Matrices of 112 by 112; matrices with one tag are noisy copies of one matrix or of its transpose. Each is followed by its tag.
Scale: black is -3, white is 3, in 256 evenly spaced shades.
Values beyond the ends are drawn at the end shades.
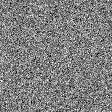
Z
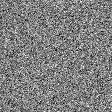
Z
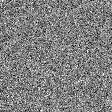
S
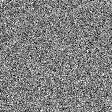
S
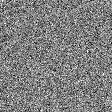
S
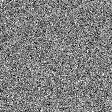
S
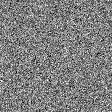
Z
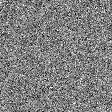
S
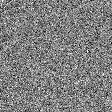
S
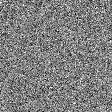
S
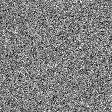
Z
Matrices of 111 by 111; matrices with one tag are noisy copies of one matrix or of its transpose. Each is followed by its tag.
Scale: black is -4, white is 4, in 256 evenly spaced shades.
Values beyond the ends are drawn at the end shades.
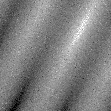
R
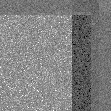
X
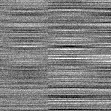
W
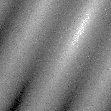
R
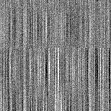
W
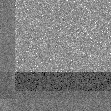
X
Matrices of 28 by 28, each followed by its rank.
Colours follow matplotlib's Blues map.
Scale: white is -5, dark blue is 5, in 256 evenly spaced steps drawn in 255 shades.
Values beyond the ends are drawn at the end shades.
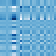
one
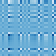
one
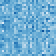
five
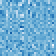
five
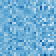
five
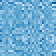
five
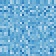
five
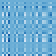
one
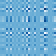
one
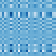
one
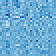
five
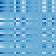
one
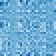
five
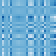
one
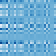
one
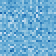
five
